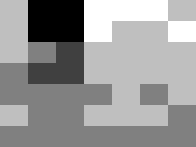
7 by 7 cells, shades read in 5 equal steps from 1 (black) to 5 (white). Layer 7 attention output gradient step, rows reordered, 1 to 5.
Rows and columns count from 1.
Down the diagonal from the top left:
4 1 2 4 4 4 3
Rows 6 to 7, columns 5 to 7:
4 4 3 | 3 3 3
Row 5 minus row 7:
0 0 0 0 1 0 1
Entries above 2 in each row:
5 5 6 5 7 7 7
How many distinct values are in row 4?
3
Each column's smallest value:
3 1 1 3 3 3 3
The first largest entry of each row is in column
4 4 1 4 5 1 1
